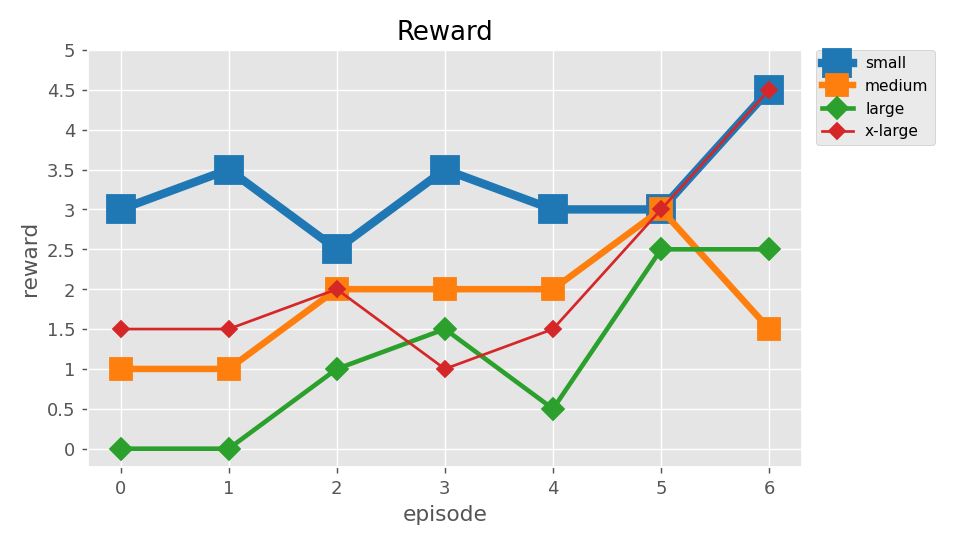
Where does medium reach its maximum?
5
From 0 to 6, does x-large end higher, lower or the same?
higher
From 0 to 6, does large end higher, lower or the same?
higher
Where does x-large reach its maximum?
6
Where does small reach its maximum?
6
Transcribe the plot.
Title: Reward
x-axis: episode, ticks 0 1 2 3 4 5 6
y-axis: reward, ticks 0 0.5 1 1.5 2 2.5 3 3.5 4 4.5 5
Legend: small, medium, large, x-large
Values:
small: 3 3.5 2.5 3.5 3 3 4.5
medium: 1 1 2 2 2 3 1.5
large: 0 0 1 1.5 0.5 2.5 2.5
x-large: 1.5 1.5 2 1 1.5 3 4.5
